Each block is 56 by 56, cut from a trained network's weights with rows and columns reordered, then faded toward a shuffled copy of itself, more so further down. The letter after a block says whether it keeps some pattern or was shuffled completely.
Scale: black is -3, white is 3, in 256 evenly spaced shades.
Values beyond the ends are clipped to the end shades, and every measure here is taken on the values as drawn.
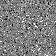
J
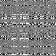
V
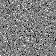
J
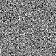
V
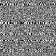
V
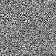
V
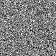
J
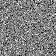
J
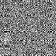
V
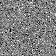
J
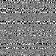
V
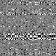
V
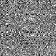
V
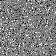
J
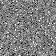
J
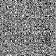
V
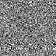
V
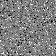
J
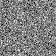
J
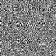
V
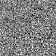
V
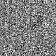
V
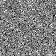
J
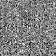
V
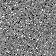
J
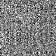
V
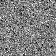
J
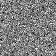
J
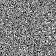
J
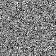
V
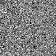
V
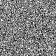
J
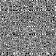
V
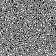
J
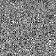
V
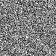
J
